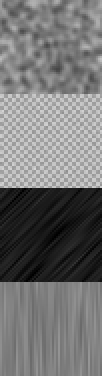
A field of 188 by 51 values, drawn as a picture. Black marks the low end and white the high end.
The table splits into 4 rows of 1 panel. Panel 1,1: middling, blotchy. Panel 2,1: high, checkered. Panel 3,1: very low, slanting up to the right, faint in contrast. Panel 4,1: middling, streaked downward, faint in contrast.
